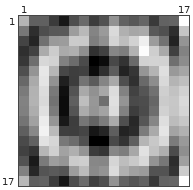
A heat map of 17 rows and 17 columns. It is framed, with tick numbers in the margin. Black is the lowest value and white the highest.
Seam: none. Calmest part: middle right. Odd rows or columns: none. Rings: centred on the centre.
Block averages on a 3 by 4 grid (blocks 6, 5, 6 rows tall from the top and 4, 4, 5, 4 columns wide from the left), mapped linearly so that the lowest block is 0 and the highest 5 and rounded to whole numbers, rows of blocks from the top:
1123 / 4015 / 2123
